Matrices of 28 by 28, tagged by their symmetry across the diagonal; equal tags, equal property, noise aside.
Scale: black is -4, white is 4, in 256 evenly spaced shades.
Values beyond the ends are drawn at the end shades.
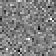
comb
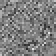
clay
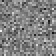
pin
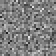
comb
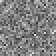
clay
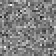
pin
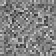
clay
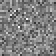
clay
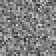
comb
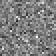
pin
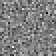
comb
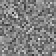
clay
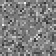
clay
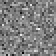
pin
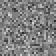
comb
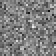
pin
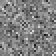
clay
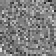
comb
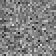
pin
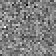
comb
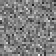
pin
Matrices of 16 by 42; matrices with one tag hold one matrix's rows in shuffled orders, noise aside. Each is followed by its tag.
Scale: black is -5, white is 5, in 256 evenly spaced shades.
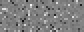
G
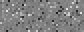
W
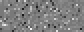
G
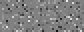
W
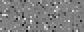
G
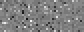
G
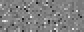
G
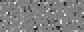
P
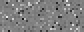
W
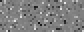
P
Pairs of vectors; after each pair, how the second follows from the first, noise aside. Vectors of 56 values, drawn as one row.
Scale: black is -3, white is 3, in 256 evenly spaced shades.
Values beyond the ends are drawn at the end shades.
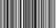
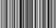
reversed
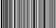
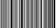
reversed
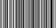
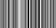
shuffled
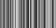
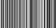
shuffled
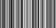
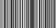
sign-scrambled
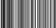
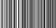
shuffled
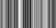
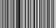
shuffled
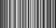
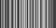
reversed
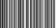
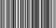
shuffled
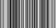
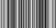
reversed
